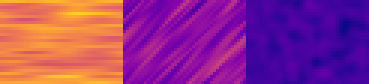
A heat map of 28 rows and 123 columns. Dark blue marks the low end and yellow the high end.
The table splits into one row of 3 panels. Panel 1,1: high, streaked across. Panel 1,2: low, slanting up to the right. Panel 1,3: very low, blotchy, faint in contrast.
